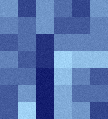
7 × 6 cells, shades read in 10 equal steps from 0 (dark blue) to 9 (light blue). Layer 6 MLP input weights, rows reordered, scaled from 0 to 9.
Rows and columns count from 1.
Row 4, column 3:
1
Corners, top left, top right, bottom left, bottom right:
6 6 3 2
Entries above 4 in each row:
3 3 3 4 2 2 3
